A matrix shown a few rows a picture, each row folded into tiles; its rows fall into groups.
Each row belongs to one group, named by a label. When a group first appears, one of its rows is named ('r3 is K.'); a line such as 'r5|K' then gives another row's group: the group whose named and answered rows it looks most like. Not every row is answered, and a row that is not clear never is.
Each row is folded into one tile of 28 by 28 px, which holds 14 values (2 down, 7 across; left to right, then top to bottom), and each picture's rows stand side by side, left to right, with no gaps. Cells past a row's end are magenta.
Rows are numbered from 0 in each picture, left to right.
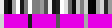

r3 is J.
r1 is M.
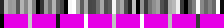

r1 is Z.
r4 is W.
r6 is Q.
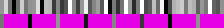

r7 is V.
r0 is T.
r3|M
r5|M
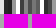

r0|J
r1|V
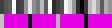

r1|M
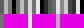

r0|T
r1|Q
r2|W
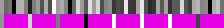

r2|T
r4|V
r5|Z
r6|V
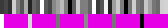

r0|V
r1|V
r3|W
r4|T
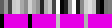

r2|J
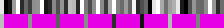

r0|J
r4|M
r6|Q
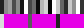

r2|M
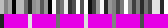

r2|W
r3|J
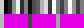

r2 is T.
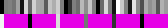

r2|Z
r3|T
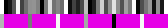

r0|J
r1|T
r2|Q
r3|J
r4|M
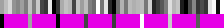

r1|W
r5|Q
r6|Q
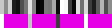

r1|Z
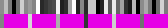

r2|J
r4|W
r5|T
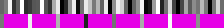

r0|W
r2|J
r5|J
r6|Z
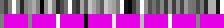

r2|V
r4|Q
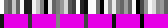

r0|M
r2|W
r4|M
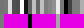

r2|Z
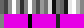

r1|M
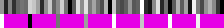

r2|T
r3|W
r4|Z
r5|J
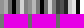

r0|T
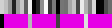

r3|Q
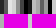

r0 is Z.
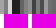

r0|Q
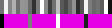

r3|M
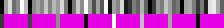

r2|T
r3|M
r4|Q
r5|Z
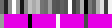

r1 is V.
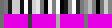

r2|J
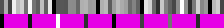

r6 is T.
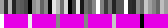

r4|V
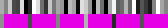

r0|W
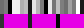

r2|M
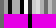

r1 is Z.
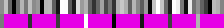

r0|T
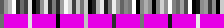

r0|V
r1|J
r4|M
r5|T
